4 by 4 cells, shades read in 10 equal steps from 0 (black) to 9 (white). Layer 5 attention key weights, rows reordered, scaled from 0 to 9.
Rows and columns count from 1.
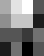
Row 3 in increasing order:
2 3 3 4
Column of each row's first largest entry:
3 2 4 2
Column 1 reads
6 5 3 1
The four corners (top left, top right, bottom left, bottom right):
6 3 1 3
